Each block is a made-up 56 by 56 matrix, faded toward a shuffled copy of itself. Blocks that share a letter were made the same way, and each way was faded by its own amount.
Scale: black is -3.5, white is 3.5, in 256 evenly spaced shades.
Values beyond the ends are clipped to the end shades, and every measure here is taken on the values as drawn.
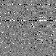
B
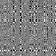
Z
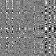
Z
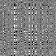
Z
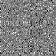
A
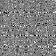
B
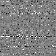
B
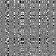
Z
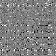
B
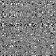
B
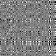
Z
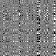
Z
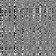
Z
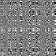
Z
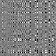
Z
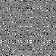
B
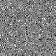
A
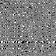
B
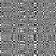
Z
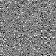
A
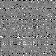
B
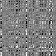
Z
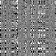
Z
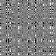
Z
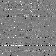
B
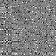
A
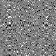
A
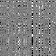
Z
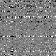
B
